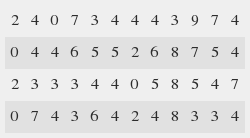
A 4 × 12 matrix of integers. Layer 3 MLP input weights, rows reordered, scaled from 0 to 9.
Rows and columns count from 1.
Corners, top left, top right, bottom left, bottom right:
2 4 0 4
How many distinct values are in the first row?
6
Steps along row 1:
up down up down up same same down up down down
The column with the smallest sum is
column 1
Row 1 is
2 4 0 7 3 4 4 4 3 9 7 4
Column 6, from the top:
4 5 4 4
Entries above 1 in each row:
11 11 11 11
